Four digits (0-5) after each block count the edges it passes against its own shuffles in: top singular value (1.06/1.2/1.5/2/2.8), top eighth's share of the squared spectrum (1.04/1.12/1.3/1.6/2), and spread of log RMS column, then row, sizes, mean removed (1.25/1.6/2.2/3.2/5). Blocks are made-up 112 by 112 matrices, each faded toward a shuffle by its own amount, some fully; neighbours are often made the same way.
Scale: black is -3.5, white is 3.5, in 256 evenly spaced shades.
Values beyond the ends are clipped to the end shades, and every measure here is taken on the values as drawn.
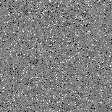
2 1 1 0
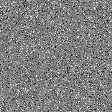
3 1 0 0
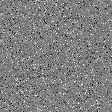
1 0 0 0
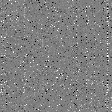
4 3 2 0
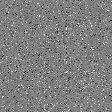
2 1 0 0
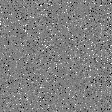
3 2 1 0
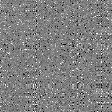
4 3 2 2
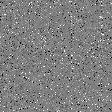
2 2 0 0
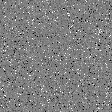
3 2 1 0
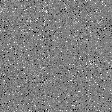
1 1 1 1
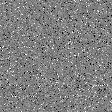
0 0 0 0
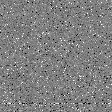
2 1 0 1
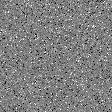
0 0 0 0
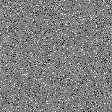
3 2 1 0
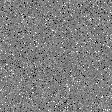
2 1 0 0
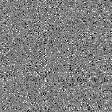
4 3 2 1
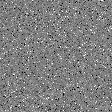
0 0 0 0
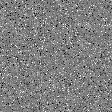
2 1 0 0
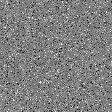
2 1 0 0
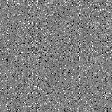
4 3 2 2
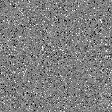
3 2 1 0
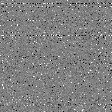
3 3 1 2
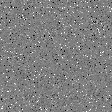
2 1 0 1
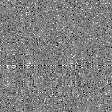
4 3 1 2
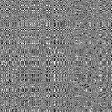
5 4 4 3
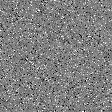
0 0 0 0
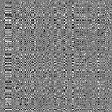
5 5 4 4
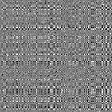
5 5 4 4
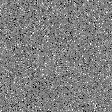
3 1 0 0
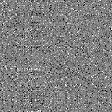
4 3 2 2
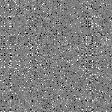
4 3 2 2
